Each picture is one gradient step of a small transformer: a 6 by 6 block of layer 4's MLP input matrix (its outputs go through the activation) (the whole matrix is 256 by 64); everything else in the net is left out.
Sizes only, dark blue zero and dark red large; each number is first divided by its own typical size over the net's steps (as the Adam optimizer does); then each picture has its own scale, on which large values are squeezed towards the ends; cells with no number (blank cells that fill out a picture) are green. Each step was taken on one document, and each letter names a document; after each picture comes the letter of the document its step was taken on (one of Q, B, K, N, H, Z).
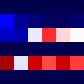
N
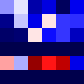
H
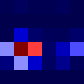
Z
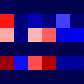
N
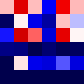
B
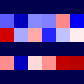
N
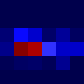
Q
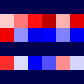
N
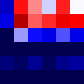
B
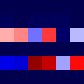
N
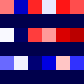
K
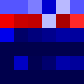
B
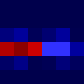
Q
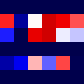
H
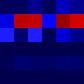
B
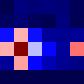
Z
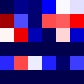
H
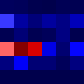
Z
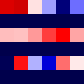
K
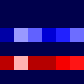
N
